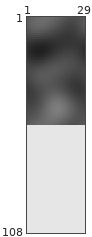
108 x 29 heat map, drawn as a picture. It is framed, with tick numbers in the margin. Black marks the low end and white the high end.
It is made of 2 by 1 panels. Panel 1,1: low, smooth. Panel 2,1: very high, flat.
